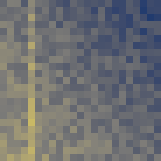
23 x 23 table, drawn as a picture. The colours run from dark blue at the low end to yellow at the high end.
The top right is the ninth with the lowest average. The histogram is bell-shaped. Neither half mirrors the other. Column 5 differs from the columns beside it. There are no regular stripes. Values rise toward the bottom left. The ninth with the highest average is the bottom left.
